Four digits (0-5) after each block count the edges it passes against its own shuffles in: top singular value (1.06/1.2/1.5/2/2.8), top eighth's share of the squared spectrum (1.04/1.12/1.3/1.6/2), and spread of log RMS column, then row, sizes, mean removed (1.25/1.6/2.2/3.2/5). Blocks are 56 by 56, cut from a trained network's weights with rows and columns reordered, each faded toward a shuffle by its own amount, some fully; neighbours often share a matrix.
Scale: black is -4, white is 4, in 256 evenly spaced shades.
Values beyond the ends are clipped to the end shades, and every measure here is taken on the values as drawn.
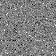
2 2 0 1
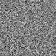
2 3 0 1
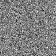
2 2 0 1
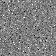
0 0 0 0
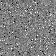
0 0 0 0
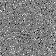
1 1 0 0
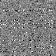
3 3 1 2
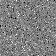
0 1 0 0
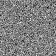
0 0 0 0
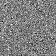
0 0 0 0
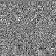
3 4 1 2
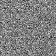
2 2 0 1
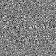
3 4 0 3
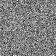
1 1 0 0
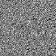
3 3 2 1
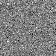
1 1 0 0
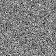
1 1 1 0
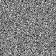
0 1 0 0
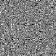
2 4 2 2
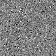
0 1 0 0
